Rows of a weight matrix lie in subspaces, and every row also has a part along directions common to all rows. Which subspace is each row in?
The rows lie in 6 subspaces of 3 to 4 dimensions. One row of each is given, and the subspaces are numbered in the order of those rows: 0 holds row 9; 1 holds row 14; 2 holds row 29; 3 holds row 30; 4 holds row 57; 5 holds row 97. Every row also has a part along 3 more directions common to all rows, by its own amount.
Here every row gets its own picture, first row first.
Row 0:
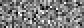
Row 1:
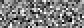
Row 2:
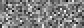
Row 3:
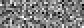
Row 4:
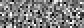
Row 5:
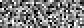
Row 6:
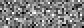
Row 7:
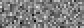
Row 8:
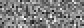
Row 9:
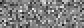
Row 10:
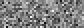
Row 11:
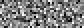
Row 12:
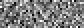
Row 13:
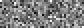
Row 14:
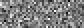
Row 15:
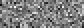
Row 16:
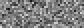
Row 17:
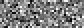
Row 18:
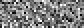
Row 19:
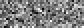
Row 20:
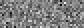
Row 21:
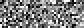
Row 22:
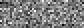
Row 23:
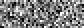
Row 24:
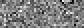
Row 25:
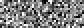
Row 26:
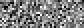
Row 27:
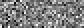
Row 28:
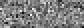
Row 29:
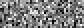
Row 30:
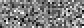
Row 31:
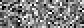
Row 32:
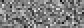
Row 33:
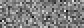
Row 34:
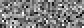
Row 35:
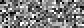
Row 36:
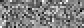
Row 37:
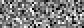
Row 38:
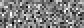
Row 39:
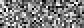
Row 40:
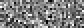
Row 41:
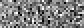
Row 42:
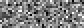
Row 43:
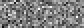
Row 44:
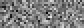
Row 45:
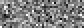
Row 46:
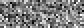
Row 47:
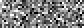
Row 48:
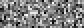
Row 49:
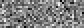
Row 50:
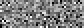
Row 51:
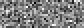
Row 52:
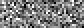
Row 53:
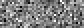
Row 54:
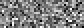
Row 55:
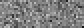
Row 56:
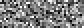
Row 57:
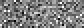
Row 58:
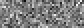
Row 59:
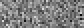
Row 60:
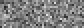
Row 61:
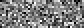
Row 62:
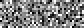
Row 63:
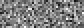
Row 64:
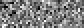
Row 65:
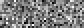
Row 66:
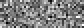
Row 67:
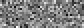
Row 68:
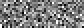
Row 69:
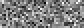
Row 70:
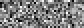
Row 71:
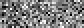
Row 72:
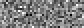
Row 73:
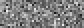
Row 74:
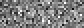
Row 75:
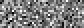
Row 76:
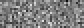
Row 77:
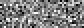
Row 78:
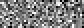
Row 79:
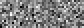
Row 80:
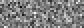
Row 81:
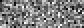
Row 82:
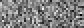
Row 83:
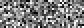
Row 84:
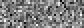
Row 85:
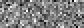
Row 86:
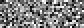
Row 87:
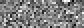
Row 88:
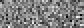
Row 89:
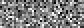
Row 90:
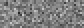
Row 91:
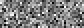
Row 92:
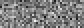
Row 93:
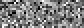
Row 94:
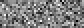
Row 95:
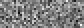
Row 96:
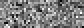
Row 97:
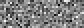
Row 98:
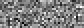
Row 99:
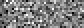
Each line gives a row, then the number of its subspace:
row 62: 0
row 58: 1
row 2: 4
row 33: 2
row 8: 1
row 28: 0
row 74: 0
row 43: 4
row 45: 4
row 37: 5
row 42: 4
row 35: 3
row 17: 3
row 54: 2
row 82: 0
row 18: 4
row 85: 3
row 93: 4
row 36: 2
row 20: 2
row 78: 5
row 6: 0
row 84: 5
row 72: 2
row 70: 1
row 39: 5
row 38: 2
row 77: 2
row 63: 5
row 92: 3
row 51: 5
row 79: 3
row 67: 1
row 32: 5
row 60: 4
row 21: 4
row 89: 3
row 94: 5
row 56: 3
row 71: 1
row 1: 3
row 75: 1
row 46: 3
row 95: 0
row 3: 1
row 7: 3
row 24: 5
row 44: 1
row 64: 4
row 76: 0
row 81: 4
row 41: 0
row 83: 2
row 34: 1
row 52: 1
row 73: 5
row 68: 4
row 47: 1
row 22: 0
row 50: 2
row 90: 0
